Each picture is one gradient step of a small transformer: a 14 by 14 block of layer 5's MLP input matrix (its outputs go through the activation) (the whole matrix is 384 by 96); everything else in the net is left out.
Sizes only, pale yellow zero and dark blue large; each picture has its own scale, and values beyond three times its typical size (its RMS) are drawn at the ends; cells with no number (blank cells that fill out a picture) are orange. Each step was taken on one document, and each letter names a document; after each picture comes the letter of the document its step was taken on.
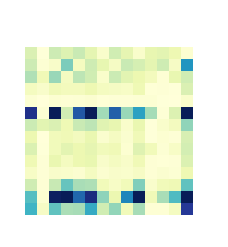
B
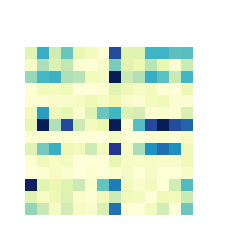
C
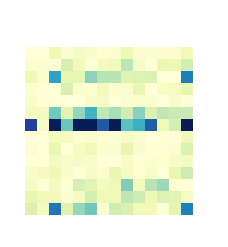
B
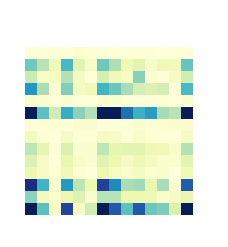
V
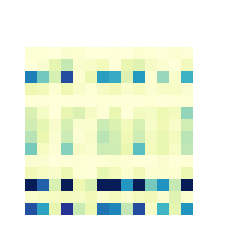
V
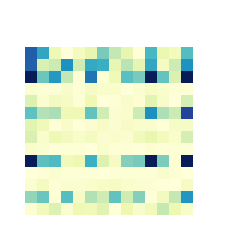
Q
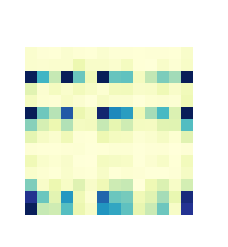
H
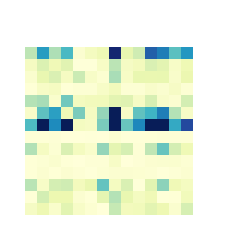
C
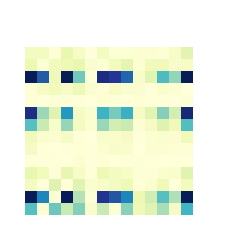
H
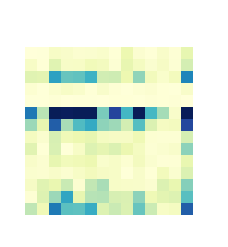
B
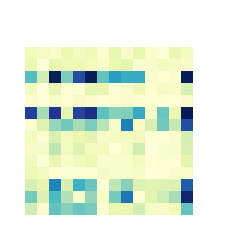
B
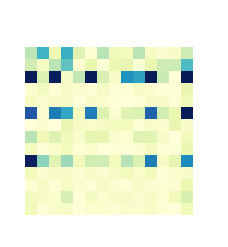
Q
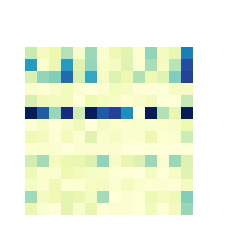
Q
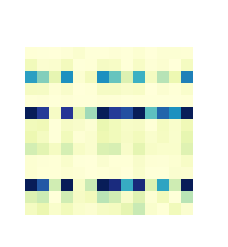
V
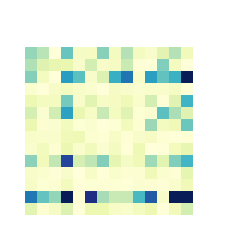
Q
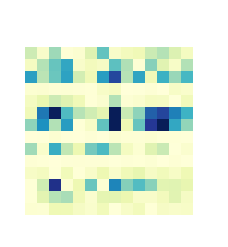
C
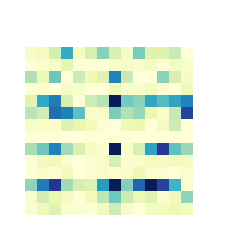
C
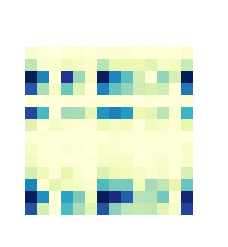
H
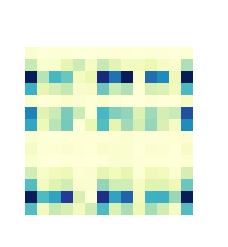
H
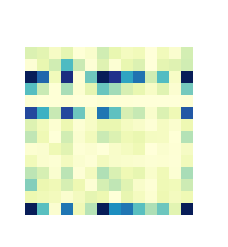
V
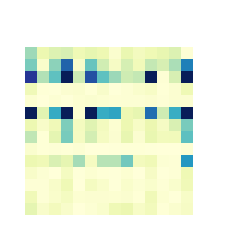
Q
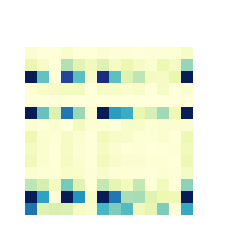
H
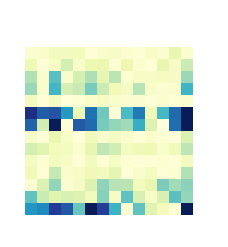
B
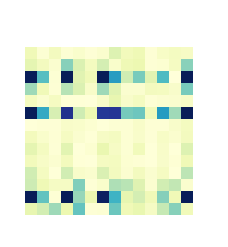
H
